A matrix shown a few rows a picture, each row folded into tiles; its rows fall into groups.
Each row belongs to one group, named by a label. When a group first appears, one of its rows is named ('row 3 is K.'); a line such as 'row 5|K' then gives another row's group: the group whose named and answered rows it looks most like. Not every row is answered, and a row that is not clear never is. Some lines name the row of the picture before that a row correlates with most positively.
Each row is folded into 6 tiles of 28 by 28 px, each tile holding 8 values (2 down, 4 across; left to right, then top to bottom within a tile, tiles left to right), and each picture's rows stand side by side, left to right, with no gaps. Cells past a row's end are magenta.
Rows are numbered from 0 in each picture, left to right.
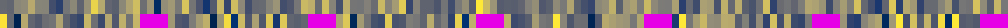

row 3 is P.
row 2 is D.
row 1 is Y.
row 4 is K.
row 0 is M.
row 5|Y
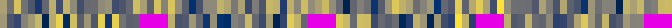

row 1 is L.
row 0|Y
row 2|L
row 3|L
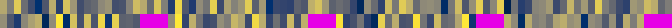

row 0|Y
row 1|D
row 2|L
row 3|D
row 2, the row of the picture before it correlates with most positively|2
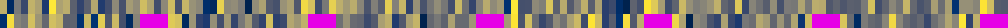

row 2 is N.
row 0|K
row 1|L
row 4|D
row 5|P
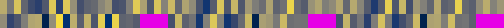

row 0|Y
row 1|N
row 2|N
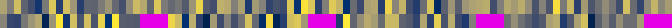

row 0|Y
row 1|L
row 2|K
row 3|N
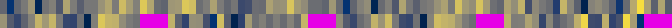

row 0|P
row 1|M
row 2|P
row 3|L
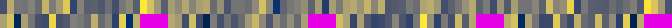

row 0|D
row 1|M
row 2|M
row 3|D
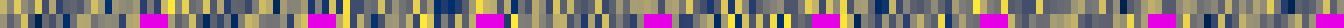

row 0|M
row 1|M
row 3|K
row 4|Y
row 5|L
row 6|P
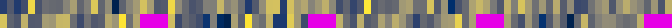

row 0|P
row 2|P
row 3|M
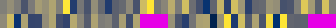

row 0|D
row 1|Y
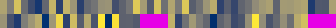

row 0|Y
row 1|M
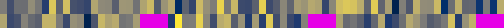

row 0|P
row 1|K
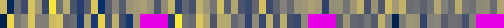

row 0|K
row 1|K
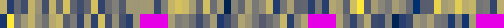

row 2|M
